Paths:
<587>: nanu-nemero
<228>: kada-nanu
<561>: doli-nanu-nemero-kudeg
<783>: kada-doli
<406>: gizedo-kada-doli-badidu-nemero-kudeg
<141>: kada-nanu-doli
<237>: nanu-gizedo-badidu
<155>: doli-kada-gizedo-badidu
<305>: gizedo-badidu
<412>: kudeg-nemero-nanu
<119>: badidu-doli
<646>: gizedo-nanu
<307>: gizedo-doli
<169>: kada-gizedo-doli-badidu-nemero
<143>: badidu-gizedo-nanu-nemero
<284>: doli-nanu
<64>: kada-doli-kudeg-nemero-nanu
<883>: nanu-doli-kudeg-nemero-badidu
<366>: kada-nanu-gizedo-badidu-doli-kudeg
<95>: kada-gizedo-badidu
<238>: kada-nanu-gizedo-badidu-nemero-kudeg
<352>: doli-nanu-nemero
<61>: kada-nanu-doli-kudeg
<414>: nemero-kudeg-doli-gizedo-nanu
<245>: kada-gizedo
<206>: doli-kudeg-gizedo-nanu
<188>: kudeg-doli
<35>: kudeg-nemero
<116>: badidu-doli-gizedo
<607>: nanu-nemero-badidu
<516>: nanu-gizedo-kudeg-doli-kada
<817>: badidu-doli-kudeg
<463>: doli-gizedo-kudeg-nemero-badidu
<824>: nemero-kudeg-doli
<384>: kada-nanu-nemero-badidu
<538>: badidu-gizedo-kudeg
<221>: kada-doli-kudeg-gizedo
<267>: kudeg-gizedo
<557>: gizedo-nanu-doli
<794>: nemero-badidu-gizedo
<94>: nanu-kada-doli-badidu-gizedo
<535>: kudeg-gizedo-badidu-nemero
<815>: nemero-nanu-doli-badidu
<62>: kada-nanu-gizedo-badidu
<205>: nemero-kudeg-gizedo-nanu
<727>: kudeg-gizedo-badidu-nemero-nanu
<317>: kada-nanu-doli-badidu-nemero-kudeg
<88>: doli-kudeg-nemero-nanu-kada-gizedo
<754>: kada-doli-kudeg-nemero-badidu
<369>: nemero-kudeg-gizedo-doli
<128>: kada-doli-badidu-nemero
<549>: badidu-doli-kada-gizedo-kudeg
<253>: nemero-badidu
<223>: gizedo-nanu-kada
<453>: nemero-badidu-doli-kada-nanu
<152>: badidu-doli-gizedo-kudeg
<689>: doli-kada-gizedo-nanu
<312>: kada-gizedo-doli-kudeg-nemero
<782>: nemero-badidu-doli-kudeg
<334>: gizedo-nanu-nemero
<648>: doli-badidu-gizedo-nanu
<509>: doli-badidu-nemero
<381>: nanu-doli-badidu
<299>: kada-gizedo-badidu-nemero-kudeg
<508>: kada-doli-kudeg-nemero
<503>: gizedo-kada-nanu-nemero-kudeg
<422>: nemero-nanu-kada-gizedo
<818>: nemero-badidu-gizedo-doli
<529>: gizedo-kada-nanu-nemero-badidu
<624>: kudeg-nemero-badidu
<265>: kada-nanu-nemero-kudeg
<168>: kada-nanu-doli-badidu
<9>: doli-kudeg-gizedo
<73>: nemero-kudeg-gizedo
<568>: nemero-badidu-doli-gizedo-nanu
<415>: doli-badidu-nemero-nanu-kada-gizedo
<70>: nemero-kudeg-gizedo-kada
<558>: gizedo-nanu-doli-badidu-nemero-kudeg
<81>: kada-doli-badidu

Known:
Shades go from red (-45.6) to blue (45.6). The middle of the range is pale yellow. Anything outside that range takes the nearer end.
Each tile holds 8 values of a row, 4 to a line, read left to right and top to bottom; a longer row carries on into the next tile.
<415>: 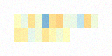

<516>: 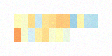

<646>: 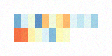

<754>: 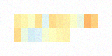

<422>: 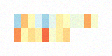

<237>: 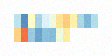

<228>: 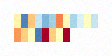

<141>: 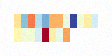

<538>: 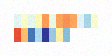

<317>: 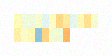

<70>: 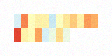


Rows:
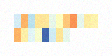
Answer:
<535>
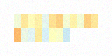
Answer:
<406>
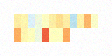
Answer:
<64>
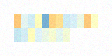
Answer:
<509>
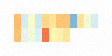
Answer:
<61>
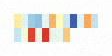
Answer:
<352>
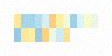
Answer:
<815>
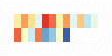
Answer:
<9>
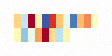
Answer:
<783>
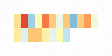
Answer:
<824>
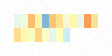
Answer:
<169>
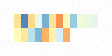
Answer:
<168>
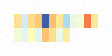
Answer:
<128>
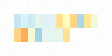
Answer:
<143>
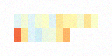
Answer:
<238>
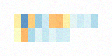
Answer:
<648>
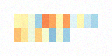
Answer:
<206>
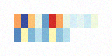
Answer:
<119>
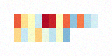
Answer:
<188>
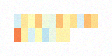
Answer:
<299>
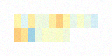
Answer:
<366>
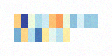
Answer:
<381>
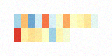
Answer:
<205>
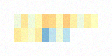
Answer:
<463>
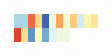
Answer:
<95>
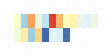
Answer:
<116>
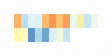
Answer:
<817>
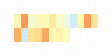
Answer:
<508>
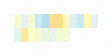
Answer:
<568>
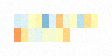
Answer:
<529>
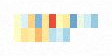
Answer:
<557>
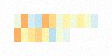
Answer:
<414>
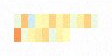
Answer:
<88>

